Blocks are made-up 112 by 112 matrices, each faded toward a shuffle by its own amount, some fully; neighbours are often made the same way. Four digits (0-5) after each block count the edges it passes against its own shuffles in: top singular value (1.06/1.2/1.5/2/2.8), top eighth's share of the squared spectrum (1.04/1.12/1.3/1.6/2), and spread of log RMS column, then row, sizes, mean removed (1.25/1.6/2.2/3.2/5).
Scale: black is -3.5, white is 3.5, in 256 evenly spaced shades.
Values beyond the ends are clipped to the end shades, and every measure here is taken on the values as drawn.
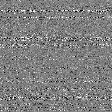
2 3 0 4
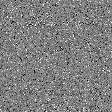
0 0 0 1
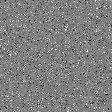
2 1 0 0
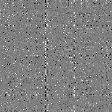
4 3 2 2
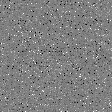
2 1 0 0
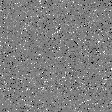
2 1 0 0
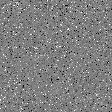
2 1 0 0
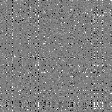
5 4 3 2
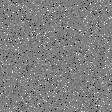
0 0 0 0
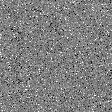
0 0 0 0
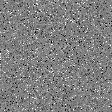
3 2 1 0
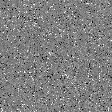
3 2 1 0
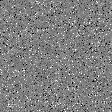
2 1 0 0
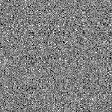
4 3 2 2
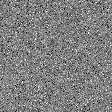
0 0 0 0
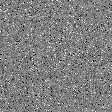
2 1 0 0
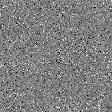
3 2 0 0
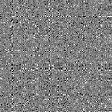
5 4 3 3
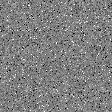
3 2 1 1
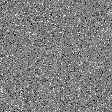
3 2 0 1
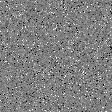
1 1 0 0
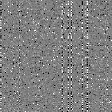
5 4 3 2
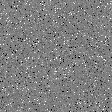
0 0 0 0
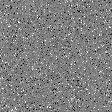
1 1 0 0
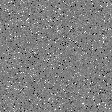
0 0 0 0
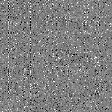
4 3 2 1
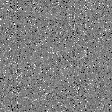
3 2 1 0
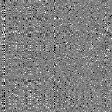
5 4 3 2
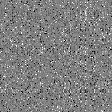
4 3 2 1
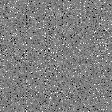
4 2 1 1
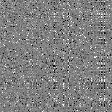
4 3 2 2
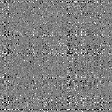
4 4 3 3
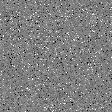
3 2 1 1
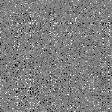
3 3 2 2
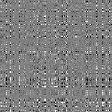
5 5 4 4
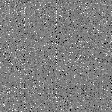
3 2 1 0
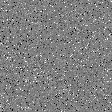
1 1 0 0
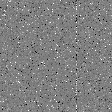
3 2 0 0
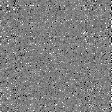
4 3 2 2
